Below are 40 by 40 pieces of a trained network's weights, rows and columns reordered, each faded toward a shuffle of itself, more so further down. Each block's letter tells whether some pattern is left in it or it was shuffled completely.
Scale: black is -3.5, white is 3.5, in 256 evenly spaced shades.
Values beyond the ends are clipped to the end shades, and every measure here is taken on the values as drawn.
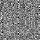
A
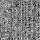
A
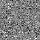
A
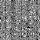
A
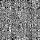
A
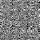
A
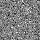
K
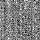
A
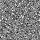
K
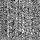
A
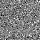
K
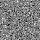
K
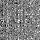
A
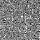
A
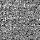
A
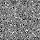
K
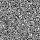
K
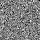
K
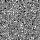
K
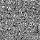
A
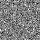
K
